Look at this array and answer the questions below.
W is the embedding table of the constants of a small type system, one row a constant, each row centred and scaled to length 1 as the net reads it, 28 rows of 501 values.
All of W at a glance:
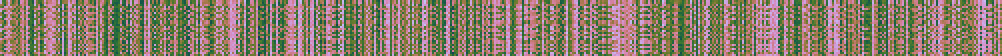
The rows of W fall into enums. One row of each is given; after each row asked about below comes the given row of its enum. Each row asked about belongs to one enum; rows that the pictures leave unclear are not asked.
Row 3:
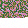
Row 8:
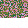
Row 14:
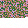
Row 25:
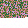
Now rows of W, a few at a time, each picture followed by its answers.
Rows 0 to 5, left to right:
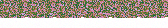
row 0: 8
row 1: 8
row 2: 25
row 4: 14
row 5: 8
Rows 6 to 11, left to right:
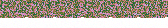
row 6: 3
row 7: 25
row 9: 3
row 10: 25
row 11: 25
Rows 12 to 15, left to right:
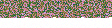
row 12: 8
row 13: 3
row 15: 8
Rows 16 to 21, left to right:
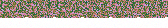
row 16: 3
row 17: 25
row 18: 3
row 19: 14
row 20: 25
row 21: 25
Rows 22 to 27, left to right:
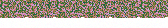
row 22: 3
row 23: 25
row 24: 3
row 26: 14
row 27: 3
